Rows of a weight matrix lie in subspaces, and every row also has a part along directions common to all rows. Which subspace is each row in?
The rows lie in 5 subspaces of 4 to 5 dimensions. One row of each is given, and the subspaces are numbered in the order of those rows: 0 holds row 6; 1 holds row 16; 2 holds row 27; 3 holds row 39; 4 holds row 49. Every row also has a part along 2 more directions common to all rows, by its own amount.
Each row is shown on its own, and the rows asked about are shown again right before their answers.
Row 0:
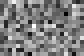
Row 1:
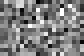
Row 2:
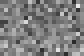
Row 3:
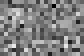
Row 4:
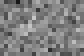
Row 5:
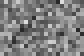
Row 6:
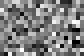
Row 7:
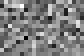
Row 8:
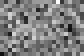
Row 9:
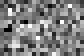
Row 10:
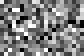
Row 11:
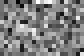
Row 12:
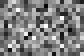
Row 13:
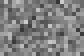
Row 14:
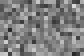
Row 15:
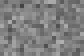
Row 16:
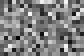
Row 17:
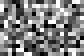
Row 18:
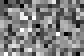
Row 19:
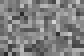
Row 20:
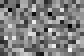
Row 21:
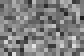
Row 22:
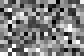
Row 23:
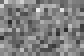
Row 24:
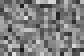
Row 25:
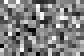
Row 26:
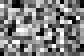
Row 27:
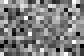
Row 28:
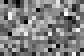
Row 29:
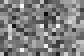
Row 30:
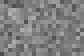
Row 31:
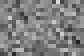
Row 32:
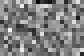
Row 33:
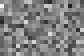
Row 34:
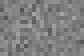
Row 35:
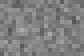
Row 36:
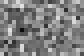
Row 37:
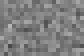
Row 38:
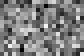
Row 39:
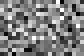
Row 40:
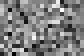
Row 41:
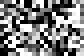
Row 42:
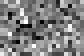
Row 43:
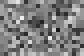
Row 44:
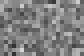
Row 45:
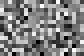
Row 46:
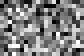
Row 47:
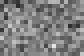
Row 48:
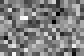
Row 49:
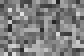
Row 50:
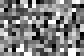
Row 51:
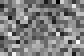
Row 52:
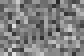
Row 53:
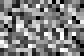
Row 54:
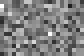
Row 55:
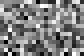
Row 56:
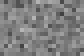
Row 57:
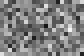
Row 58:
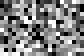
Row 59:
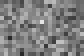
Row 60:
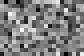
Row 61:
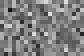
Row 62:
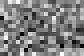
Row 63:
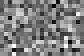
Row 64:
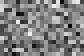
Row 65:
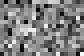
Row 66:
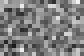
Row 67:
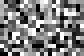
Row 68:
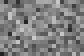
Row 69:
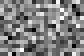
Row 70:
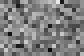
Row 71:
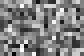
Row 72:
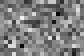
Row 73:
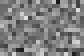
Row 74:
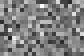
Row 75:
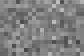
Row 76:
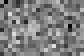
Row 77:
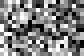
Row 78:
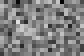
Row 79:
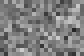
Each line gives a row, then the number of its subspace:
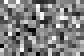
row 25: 3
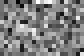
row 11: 1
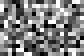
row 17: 3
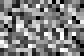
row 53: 2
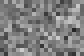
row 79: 0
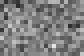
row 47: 4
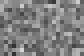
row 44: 2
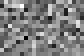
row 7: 3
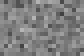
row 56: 4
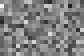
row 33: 2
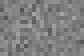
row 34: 4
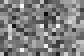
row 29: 0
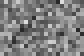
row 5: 1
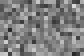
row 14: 1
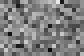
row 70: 4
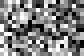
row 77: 0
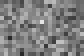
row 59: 0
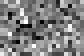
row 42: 4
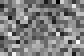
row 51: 4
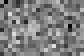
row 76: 4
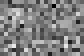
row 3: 1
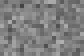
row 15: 0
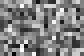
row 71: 4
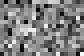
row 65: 3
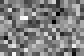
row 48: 0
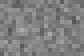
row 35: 2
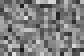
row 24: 1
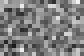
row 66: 2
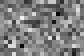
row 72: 0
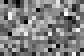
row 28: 0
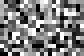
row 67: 3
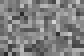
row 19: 4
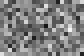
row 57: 3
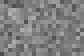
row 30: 1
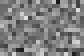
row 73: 2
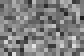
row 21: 3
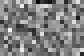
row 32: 1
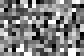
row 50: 3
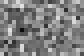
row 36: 2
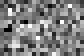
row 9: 4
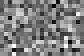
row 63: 1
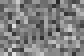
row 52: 0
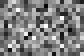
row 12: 3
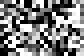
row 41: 0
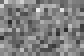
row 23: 4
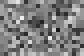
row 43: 0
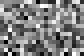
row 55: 1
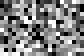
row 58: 3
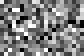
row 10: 0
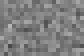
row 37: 4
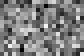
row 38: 3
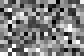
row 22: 3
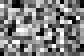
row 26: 2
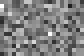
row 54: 2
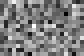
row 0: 3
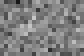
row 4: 0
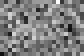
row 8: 3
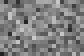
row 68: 1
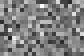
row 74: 1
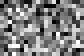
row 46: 4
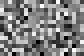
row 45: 1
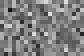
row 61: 1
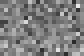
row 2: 2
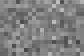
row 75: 1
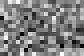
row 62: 0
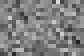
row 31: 2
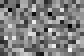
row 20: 4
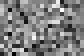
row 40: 4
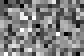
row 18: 3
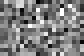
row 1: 4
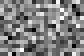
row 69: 3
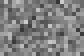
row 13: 1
